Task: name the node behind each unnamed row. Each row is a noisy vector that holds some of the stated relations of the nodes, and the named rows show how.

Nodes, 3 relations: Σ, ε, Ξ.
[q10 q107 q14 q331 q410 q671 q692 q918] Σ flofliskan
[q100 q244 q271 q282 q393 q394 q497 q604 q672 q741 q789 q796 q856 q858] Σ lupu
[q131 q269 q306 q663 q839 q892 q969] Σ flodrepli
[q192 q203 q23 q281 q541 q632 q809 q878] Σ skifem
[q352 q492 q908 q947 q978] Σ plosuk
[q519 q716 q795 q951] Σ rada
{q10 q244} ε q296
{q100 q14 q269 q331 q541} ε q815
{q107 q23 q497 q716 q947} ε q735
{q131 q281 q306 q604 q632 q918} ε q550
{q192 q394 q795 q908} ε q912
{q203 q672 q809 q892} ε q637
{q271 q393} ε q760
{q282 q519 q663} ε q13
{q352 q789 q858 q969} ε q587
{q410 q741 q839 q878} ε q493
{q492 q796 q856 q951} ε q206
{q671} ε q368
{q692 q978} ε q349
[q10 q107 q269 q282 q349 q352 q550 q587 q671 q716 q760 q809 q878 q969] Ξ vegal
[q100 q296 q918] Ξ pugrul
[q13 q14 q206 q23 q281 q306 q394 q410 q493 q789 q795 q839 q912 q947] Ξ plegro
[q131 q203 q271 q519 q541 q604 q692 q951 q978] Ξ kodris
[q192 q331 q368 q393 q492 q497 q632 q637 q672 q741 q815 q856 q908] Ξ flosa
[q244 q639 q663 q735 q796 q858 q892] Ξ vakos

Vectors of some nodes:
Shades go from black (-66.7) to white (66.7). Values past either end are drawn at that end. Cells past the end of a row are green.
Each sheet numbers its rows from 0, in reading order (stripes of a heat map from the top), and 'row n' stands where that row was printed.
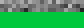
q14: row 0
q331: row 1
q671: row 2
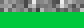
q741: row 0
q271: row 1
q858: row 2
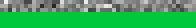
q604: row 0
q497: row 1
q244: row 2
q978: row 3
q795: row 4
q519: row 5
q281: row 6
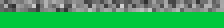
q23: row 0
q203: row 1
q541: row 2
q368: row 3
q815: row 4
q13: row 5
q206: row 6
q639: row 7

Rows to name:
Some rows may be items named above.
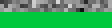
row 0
q637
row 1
q789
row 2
q410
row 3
q639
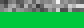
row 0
q206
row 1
q281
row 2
q978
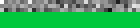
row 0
q352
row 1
q352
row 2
q815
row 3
q410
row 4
q663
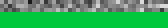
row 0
q281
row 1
q735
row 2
q912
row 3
q493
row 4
q951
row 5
q492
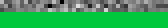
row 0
q878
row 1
q587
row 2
q839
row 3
q550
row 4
q23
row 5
q716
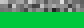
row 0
q692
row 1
q918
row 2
q100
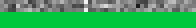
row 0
q192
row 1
q912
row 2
q716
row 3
q908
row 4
q672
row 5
q206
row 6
q519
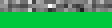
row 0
q282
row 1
q947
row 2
q107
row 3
q282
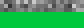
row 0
q809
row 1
q394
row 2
q632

